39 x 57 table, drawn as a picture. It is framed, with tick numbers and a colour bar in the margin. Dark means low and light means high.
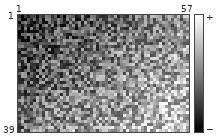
Mirror symmetry: none. Ninth with the highest average: bottom right. Ninth with the lowest average: top left. Stripes: none. Slope: up to the bottom right.
